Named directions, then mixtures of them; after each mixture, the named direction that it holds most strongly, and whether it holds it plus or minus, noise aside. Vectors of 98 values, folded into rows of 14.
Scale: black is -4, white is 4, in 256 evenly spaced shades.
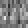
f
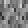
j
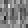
f, minus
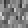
j, minus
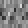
j, plus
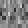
f, minus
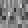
f, minus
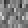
j, minus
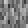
j, plus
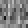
f, minus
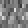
j, minus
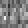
f, plus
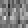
f, plus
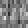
f, plus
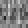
f, minus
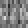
f, plus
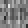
f, minus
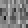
f, minus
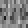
f, minus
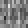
f, minus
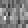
f, plus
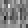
f, minus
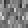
j, minus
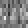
f, plus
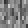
j, minus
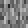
j, plus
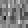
f, minus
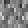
j, minus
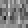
f, minus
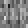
f, plus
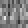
f, plus
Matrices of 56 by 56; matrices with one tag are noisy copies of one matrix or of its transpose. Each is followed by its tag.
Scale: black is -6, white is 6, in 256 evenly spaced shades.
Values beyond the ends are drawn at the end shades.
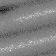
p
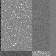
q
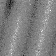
p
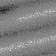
p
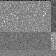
q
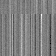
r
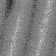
p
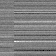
r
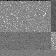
q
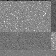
q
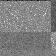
q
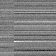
r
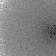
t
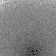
t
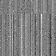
r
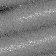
p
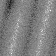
p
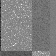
q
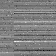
r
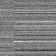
r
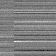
r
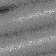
p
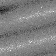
p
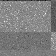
q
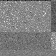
q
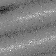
p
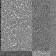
q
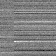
r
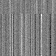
r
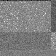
q
